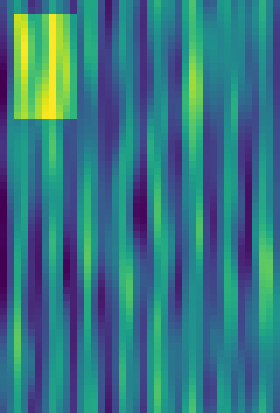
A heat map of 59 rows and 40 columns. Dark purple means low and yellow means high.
Upright stripes repeat 8 times across the table. Overall the values sit about 40% of the way up the scale. Streaks run downward. The top left is the ninth with the highest average. In the top left lies a patch that is higher than the rest.
